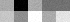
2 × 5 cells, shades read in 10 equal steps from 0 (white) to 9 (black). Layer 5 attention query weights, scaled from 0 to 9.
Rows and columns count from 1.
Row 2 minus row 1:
-1 -5 -3 -2 -4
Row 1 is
3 9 3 5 5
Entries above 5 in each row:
1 0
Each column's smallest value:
2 4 0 3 1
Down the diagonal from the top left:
3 4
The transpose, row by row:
3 2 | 9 4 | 3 0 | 5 3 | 5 1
